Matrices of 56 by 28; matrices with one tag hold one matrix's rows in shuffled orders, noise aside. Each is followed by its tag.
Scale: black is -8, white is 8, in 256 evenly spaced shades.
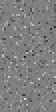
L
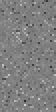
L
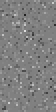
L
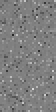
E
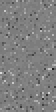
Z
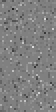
E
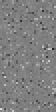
Z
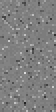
L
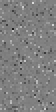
E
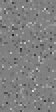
E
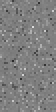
E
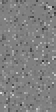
Z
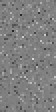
E
